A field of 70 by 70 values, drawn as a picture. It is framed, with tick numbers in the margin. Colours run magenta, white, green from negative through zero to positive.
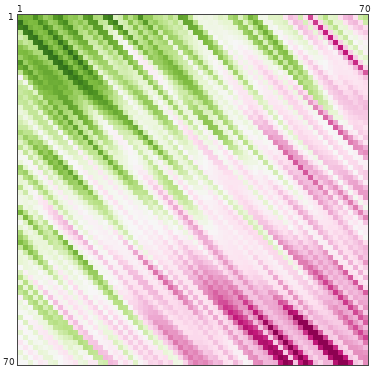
Odd rows or columns: none. Grain: diagonal, down to the right. Ninth with the highest average: top left. Slope: up to the top left. Ninth with the lowest average: bottom right. Mirror symmetry: none.
